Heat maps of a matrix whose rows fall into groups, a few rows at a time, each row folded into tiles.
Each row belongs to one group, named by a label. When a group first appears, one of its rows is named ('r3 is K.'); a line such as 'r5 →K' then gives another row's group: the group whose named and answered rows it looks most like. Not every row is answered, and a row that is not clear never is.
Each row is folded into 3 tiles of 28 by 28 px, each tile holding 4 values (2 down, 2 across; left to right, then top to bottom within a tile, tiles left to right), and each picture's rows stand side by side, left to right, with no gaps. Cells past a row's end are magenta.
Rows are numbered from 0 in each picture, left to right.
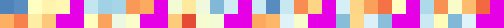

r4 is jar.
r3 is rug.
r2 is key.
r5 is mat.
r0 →rug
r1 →rug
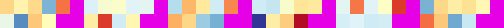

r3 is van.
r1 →key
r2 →mat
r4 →mat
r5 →mat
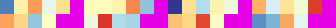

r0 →mat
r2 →rug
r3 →van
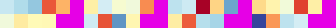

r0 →rug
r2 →jar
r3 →jar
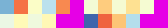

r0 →mat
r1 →jar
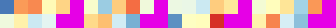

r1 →jar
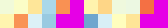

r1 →van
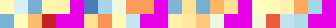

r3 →jar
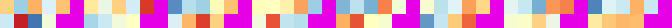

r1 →van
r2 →rug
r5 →van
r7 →rug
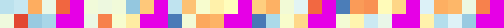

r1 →key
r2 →van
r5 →mat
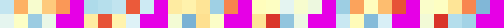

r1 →rug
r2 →van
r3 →key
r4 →mat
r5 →jar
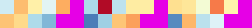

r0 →mat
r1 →van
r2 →jar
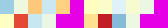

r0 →key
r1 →key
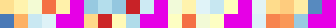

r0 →jar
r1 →rug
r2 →key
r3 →jar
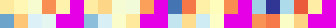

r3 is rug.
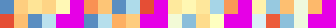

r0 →mat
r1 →van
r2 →van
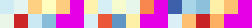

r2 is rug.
